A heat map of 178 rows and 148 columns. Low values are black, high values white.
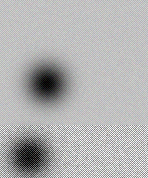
There are two dips. Neither half mirrors the other. The top part is calmer, up to a seam about 70% of the way down. Overall the values sit about 70% of the way up the scale.
